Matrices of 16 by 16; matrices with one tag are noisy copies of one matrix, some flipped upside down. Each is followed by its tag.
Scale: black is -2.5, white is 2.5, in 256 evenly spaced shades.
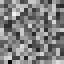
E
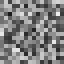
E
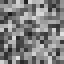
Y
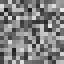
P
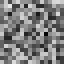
E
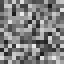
P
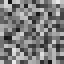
E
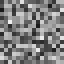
P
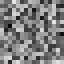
E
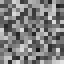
E
